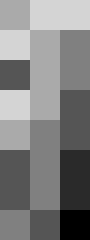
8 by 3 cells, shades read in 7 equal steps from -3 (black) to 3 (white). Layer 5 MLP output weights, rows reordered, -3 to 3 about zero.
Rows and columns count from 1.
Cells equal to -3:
1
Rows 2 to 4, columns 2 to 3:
1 0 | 1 0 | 1 -1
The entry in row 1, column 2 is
2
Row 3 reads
-1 1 0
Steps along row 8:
down down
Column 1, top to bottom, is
1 2 -1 2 1 -1 -1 0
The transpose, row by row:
1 2 -1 2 1 -1 -1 0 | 2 1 1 1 0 0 0 -1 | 2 0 0 -1 -1 -2 -2 -3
